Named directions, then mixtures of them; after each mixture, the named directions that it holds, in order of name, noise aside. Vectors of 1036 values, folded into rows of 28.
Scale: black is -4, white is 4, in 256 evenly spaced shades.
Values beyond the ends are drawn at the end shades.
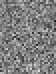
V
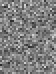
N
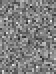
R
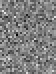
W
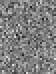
R, W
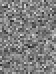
N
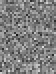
V, W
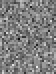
R, V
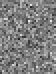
N, R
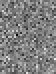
R, W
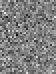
W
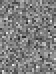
R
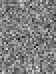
R, V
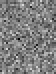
R, V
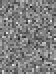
R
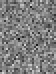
R, V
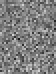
V
